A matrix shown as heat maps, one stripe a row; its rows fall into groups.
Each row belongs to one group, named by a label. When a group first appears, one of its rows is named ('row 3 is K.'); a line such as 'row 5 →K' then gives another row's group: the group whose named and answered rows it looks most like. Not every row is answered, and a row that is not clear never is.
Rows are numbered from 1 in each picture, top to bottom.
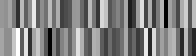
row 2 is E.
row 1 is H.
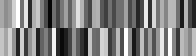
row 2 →H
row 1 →E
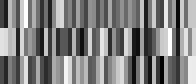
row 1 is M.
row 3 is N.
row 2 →H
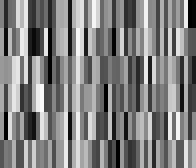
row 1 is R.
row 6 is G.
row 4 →E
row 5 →R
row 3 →E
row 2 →R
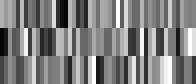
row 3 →M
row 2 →N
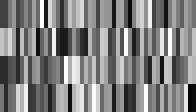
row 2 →H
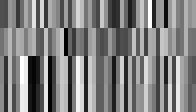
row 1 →G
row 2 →M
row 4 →R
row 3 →R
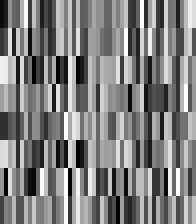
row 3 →H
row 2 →N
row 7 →R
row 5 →N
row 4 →H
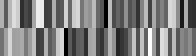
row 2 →M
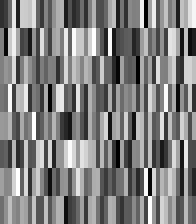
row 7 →E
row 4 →M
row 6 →G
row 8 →M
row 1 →M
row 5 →H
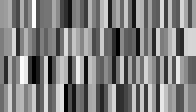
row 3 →R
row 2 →G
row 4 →M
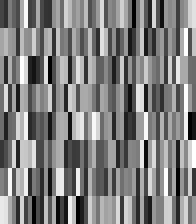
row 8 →H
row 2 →H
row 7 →M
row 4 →G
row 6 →M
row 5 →R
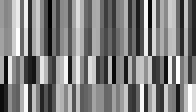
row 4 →N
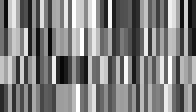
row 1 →E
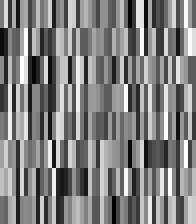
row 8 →G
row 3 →R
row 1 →G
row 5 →M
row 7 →H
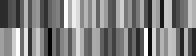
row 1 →N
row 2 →E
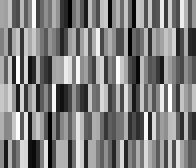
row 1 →H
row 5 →E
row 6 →R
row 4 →H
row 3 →N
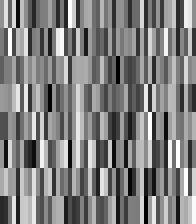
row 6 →R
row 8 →M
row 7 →H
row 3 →G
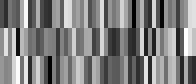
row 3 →E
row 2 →G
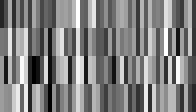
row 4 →E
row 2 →M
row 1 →N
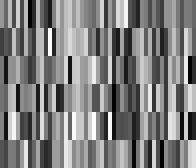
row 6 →N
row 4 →G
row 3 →R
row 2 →G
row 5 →E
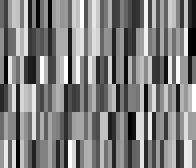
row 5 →G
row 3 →R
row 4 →M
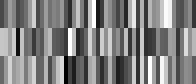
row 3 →M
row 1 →M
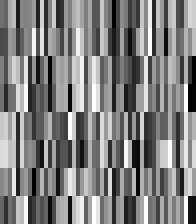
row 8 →R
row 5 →H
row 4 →R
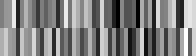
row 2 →H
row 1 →G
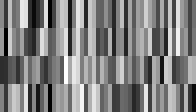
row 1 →R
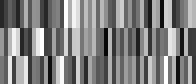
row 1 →N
